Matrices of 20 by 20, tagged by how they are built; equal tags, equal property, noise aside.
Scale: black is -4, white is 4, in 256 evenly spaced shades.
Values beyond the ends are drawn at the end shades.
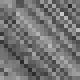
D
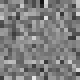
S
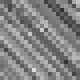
D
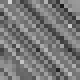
D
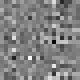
S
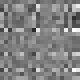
S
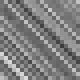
D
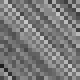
D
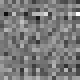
S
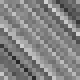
D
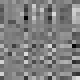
S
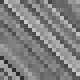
D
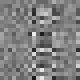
S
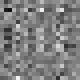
S
